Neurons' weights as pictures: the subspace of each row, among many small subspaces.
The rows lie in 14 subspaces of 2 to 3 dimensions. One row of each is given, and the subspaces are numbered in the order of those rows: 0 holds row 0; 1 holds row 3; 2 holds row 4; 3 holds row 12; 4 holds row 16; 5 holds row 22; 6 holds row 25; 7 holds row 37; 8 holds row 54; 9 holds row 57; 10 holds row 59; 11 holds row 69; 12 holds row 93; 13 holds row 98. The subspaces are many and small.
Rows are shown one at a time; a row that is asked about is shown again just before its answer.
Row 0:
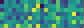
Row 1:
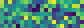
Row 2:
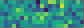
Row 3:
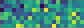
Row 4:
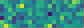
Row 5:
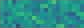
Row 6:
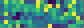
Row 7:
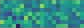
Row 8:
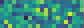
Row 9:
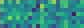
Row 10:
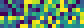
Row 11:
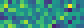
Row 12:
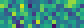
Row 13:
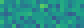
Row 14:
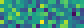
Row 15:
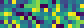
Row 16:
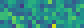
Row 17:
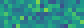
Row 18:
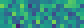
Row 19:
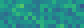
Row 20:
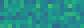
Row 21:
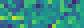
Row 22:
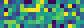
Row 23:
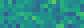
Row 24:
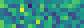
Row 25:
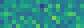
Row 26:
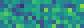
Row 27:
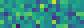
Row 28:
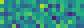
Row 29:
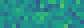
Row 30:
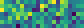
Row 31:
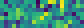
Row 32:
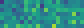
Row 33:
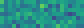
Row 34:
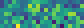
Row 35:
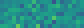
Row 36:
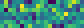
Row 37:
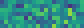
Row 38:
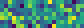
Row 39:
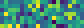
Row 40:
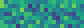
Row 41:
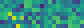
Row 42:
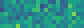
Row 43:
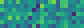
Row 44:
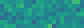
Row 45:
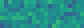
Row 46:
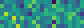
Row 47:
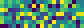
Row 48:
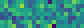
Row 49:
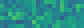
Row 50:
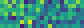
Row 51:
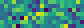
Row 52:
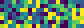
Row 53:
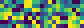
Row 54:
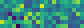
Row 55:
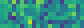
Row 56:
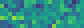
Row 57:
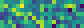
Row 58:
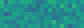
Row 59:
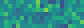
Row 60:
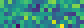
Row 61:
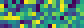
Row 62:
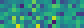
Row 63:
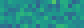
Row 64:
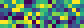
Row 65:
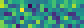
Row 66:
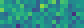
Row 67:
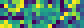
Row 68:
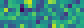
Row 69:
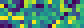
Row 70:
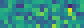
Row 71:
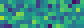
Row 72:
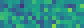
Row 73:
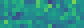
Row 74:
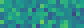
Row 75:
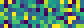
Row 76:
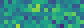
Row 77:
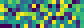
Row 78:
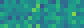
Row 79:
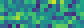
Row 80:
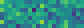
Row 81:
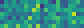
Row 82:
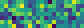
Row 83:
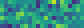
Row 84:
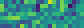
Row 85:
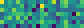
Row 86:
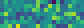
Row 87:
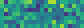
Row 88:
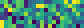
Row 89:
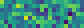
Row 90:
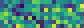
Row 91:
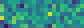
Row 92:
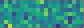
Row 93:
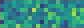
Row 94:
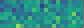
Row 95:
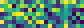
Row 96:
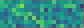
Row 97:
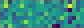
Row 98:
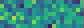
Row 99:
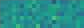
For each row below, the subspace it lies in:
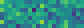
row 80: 12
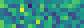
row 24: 5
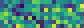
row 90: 9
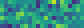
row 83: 13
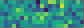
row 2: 10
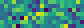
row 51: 10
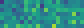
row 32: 0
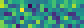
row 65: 5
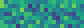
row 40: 5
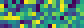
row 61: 1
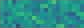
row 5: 4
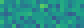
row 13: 6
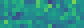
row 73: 8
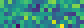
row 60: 3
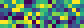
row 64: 8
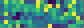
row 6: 8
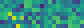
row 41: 8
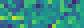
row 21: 11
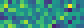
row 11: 9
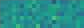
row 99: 2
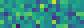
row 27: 11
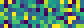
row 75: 7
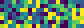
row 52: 12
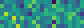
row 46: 13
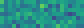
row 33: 6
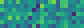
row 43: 0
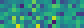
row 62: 2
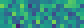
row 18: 3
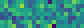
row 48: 4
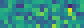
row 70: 7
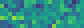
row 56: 11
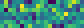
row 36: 3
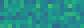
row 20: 6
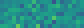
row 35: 2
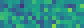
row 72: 9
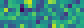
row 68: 5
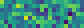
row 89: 7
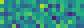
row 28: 6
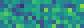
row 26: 9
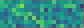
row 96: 9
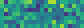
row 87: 5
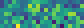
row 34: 3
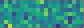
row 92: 7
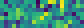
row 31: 10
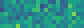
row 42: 1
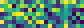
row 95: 12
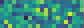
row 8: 7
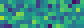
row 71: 13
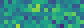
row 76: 3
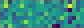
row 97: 7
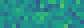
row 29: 10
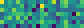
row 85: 0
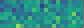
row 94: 1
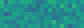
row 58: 5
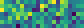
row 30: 1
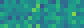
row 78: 0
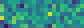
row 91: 2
